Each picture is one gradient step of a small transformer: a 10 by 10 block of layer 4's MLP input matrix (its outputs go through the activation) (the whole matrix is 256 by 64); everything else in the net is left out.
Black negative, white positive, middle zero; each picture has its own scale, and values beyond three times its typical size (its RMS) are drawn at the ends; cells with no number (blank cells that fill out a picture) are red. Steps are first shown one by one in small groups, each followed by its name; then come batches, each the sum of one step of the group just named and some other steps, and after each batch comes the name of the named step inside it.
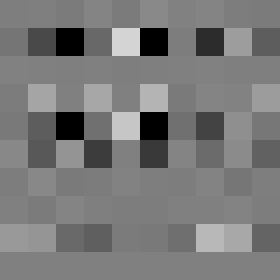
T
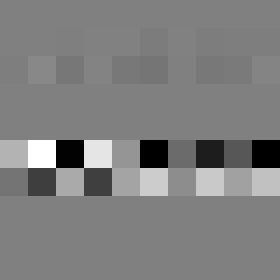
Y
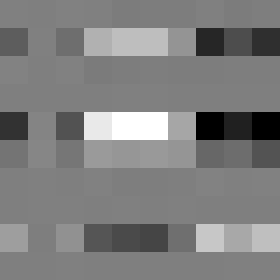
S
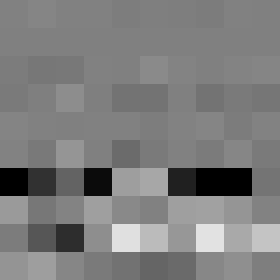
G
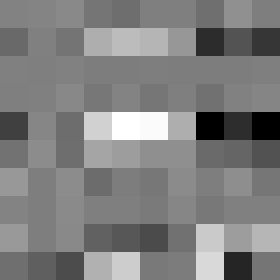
S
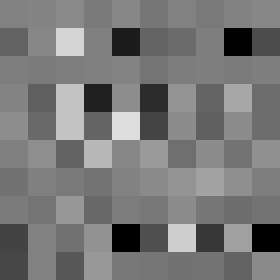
Y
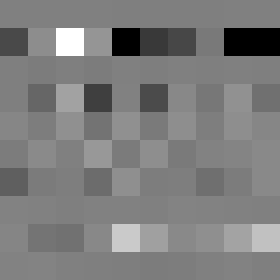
G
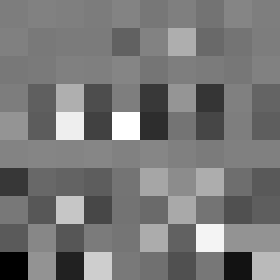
G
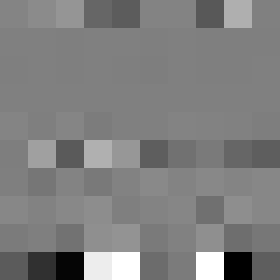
Y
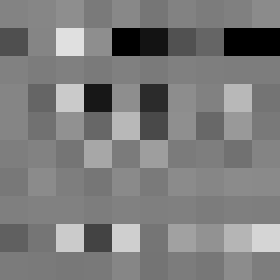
T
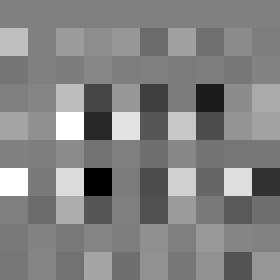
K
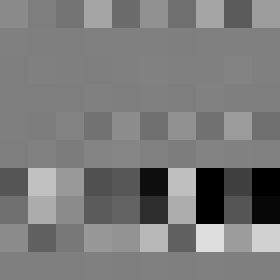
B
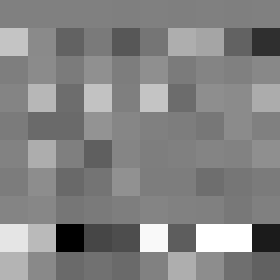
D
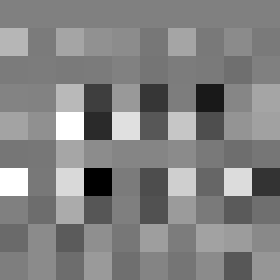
K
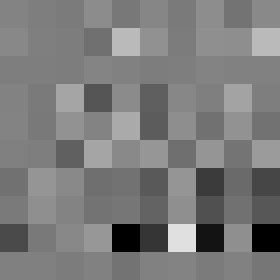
B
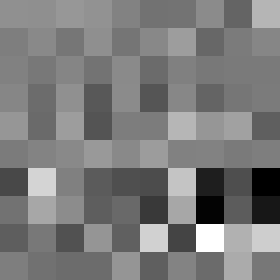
B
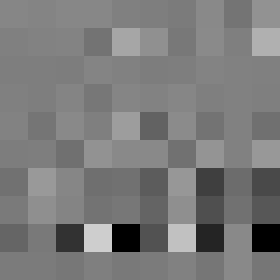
B
